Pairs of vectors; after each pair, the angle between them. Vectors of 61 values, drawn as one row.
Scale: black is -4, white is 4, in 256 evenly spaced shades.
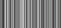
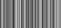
orthogonal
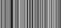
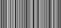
orthogonal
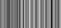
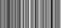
nearly parallel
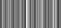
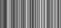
partly aligned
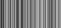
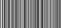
partly opposed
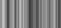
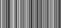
partly aligned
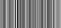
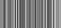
nearly parallel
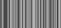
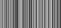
orthogonal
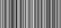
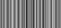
nearly opposite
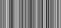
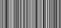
nearly opposite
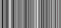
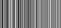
partly aligned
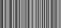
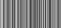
nearly opposite
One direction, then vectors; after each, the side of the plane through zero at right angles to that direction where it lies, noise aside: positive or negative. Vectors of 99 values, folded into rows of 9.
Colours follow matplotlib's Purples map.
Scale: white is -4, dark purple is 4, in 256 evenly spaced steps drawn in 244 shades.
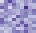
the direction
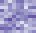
negative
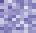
negative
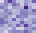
positive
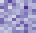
positive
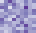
positive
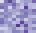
positive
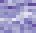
negative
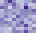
positive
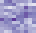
positive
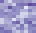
negative
